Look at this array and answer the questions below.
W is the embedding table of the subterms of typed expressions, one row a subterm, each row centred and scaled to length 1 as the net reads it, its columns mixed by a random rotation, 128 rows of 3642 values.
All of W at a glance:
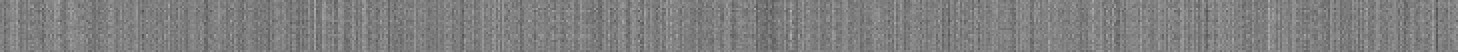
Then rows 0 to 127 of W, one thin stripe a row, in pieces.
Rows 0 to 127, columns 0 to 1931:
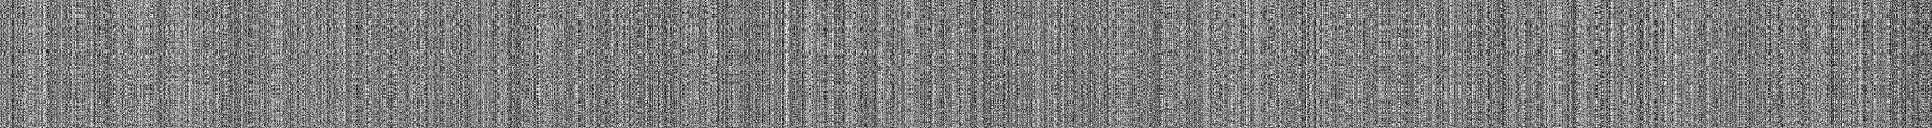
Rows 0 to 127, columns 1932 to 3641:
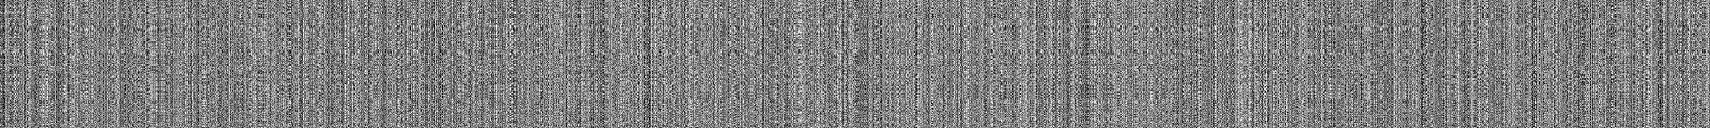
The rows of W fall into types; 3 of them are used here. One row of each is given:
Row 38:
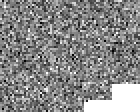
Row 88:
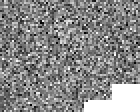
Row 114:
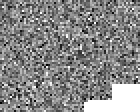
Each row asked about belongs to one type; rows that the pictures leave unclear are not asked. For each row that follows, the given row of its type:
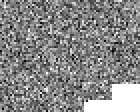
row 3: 38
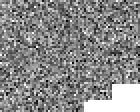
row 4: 38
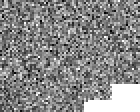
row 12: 88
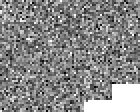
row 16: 38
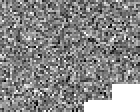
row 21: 38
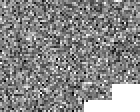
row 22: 38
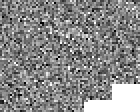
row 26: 114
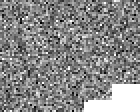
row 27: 88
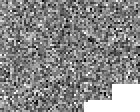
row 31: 38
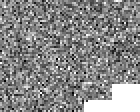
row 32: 38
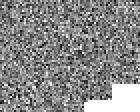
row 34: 114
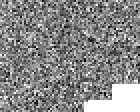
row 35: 38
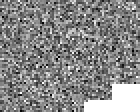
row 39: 114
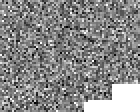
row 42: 38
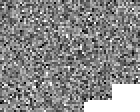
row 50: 114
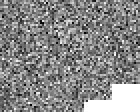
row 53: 88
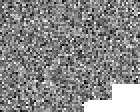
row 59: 114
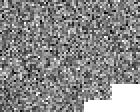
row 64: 88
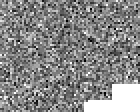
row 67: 38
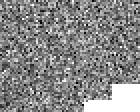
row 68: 88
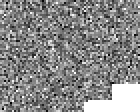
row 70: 38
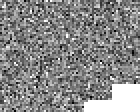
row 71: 114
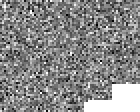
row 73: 38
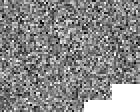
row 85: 88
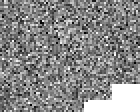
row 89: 88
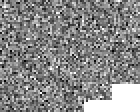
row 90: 38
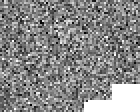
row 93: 88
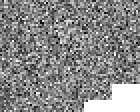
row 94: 88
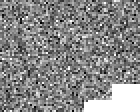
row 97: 88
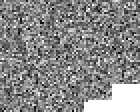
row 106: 88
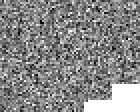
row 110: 88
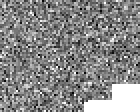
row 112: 38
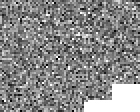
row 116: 114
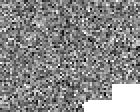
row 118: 38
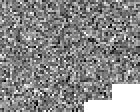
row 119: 38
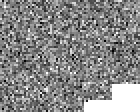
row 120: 38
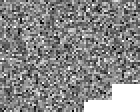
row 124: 88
